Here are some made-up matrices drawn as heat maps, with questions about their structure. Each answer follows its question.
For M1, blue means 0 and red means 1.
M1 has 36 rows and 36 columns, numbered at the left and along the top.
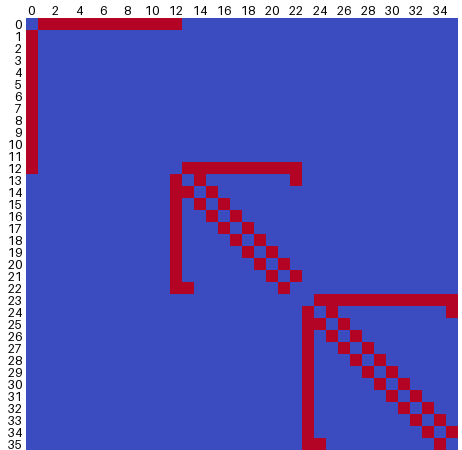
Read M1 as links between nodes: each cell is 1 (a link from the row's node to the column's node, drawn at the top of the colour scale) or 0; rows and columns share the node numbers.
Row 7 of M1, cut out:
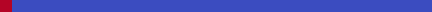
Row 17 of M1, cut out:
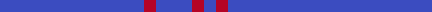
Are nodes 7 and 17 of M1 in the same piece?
yes
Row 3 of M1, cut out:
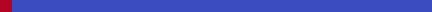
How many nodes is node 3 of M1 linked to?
1
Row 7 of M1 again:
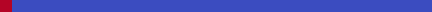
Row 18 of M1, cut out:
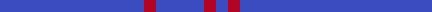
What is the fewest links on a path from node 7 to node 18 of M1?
3
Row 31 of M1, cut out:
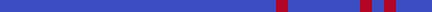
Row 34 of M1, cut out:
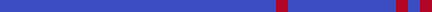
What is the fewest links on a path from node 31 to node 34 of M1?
2
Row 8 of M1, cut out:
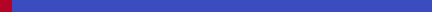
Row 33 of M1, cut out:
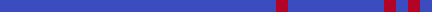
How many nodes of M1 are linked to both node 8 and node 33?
0
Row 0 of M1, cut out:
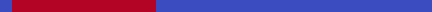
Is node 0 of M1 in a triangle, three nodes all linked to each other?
no
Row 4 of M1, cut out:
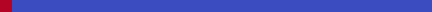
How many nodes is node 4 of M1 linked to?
1
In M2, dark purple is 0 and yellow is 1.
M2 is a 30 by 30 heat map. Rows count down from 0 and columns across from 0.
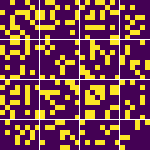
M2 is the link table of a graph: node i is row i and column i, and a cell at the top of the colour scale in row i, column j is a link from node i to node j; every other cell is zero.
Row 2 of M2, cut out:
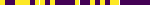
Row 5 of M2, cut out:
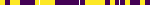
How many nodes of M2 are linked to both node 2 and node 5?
8
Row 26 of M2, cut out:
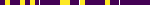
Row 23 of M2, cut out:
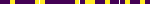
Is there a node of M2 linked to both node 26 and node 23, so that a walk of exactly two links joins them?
yes
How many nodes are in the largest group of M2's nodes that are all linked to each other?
6
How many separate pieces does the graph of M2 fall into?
1
